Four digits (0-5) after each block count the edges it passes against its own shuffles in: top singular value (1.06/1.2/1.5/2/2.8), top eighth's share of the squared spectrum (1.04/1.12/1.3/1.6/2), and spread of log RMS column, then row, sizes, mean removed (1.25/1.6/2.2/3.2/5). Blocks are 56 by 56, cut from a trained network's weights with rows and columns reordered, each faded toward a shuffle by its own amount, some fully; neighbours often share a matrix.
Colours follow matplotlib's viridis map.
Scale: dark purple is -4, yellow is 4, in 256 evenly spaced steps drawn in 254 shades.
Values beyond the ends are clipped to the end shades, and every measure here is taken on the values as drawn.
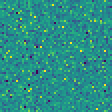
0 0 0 0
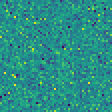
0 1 0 0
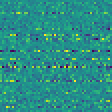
4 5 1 4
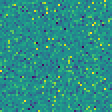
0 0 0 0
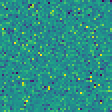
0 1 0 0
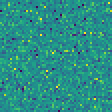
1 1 0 1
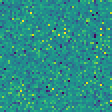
2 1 1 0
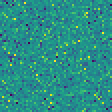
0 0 0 0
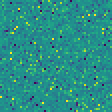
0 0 0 0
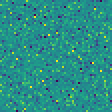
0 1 0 0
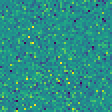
2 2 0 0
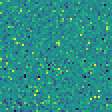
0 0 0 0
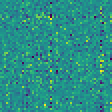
3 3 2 1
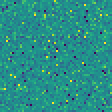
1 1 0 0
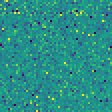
1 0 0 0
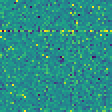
3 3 1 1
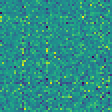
3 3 2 1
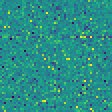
2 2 1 1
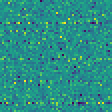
2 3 0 2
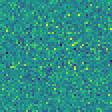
2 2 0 2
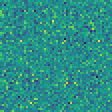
2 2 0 2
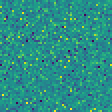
1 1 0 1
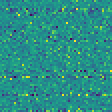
3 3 0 3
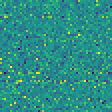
2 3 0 2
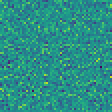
3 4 2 2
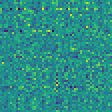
3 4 1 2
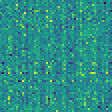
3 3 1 2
